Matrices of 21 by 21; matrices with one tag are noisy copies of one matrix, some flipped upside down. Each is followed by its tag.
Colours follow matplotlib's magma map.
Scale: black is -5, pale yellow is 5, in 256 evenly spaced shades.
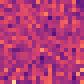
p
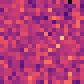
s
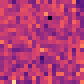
p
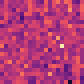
s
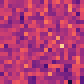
s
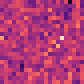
s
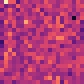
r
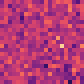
s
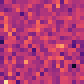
r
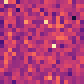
r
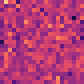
r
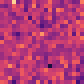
p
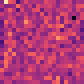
r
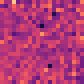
p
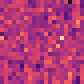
s
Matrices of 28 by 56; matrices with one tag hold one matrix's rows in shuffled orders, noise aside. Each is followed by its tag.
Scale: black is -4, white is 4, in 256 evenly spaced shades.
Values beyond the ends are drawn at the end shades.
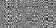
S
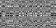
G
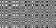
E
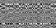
G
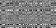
G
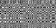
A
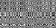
A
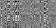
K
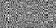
S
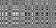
E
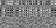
G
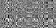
S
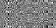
S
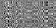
S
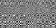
A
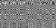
A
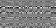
G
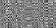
S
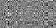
S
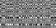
G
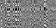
K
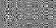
S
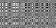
E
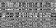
G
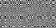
A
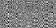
S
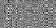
S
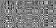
S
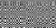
A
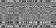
G
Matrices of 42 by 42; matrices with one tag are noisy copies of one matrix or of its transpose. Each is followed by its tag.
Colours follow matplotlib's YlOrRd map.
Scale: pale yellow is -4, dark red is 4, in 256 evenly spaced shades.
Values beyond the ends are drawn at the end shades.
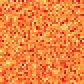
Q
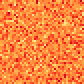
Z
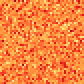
Q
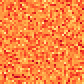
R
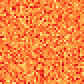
Z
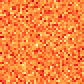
Z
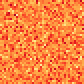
Z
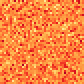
Q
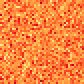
Q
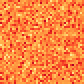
Q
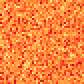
Q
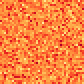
R
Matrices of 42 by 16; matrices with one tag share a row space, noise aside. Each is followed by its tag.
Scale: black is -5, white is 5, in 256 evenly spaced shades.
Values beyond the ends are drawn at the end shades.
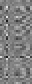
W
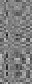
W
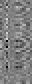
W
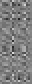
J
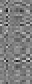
W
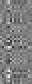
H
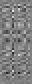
J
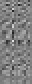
J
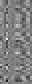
W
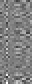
W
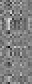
H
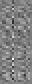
J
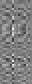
J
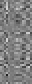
W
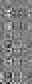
H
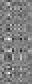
H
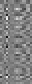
W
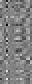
W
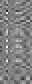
W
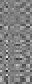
W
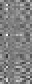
W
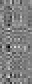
H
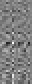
J
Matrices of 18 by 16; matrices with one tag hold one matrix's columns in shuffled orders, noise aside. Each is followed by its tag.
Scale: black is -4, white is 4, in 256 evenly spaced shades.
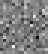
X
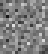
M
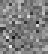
X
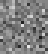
X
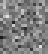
X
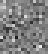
X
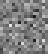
M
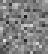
M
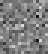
M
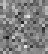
X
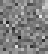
X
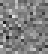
X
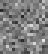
M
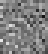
M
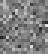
X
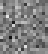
X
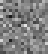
M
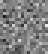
M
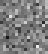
X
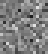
M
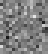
X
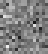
X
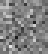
X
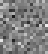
M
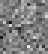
X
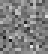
X
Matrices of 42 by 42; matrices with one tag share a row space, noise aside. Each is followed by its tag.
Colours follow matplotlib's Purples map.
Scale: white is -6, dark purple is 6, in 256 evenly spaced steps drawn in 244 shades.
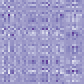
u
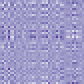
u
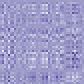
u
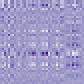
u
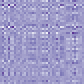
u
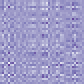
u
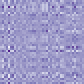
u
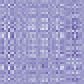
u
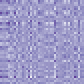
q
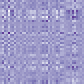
u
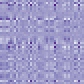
q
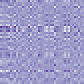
q
